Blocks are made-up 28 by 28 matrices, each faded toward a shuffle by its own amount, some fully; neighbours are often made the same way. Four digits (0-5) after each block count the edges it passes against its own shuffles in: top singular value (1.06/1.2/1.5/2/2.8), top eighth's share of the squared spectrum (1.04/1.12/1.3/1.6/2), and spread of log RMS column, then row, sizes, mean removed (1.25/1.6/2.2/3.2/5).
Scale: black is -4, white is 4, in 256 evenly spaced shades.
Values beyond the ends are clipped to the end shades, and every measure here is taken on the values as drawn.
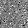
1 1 0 0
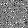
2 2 0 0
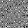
3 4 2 2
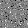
2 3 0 0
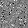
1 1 0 0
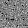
1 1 0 1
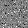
0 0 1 0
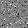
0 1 0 0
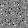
0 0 0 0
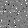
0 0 0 0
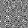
3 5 2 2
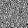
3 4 1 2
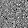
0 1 0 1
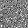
1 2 0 0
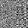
3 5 2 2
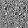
3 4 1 2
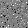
0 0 0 0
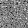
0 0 0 0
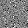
3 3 1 0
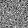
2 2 0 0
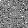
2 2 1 0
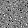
0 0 0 0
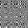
4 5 3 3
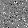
0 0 0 0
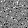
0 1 0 0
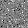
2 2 0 0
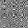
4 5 2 2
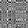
4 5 2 2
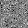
3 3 0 0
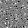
2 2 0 0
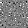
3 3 1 1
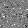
2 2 0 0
